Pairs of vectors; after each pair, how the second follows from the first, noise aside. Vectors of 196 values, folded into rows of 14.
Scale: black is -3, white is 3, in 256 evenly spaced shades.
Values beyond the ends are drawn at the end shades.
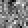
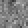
shrunk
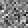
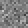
shrunk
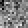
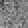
shrunk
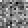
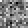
copied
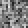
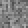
shrunk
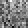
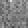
shrunk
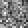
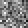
copied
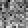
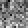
copied
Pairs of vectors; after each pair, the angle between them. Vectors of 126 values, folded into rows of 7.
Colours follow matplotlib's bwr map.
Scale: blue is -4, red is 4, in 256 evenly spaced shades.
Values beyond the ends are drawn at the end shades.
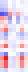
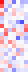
orthogonal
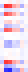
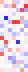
orthogonal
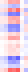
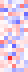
partly opposed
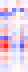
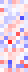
orthogonal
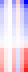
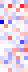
orthogonal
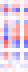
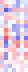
nearly opposite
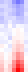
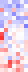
partly aligned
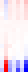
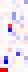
orthogonal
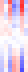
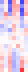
nearly opposite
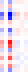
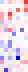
partly opposed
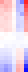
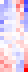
nearly opposite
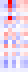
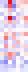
nearly parallel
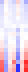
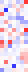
orthogonal
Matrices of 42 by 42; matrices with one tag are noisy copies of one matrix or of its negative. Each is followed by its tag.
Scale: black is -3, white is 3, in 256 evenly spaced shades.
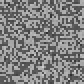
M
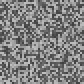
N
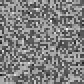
M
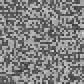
M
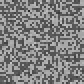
M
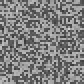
M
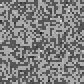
N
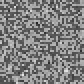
M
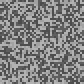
N
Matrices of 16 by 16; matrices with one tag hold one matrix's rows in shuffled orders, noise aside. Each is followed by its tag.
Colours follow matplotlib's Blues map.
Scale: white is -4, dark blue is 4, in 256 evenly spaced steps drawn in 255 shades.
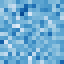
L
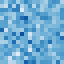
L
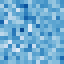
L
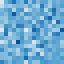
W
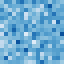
W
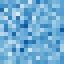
L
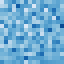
W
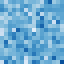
W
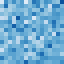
W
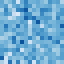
L
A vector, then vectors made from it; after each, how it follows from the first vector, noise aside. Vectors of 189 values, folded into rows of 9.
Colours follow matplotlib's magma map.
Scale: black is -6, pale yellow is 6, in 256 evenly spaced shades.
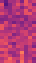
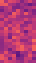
wrapped around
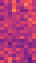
reversed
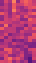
reversed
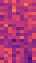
reversed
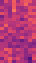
reversed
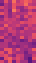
reversed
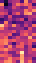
scaled up
